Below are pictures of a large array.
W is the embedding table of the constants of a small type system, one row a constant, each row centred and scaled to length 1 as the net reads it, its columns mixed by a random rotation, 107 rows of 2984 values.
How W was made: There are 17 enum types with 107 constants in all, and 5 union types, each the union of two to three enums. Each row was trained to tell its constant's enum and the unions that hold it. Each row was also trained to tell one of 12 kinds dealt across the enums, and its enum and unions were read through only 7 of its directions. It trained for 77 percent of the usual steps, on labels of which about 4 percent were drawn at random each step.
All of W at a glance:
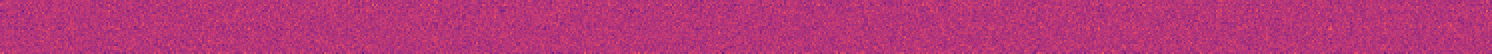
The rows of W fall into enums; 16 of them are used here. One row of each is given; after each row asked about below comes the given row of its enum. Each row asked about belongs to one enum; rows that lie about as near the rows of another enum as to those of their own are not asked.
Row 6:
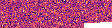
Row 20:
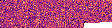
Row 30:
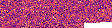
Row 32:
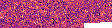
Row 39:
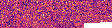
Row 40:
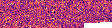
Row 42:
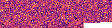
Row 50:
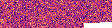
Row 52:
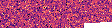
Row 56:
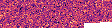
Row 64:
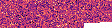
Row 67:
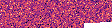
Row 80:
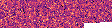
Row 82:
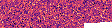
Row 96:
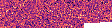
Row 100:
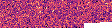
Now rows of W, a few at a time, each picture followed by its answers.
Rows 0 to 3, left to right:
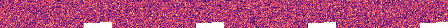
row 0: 96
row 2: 20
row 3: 6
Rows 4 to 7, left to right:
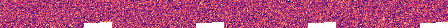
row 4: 56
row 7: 80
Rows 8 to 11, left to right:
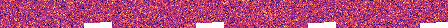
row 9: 67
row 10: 82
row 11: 67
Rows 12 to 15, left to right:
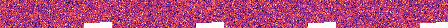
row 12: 64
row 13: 80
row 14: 64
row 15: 6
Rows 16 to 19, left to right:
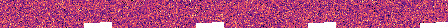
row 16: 50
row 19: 64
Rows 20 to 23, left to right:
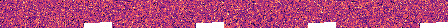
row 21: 67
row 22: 96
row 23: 20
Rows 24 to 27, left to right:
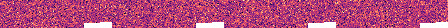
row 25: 52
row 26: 67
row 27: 82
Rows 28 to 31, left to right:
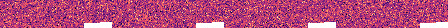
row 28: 100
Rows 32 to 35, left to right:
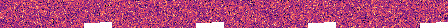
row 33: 40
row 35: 6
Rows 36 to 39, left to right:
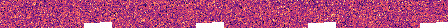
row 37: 40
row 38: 6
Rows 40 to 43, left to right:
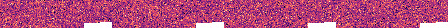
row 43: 96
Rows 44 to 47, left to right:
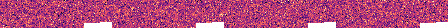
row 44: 40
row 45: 6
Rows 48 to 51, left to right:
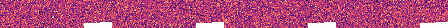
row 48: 30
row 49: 96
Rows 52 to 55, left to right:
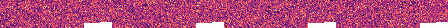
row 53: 64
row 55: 52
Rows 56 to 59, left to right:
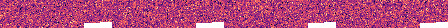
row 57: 52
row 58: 32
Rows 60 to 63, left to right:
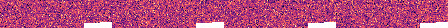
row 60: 40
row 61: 39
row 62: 56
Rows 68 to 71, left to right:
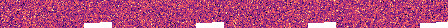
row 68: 39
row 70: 52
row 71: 67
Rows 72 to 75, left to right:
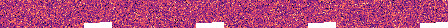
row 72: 67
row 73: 50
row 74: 56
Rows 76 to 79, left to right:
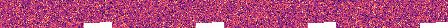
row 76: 50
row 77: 96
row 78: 40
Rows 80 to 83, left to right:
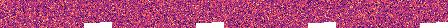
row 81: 64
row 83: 100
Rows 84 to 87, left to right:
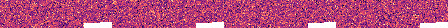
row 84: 42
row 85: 82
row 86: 80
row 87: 96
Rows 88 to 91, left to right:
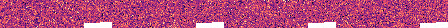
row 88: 50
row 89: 56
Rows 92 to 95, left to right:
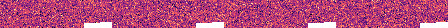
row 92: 30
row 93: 20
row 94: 56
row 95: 64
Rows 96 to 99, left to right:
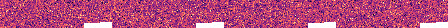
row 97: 80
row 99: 6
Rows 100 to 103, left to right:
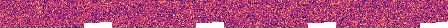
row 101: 40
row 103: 80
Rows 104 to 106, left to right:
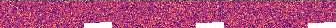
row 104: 80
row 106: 42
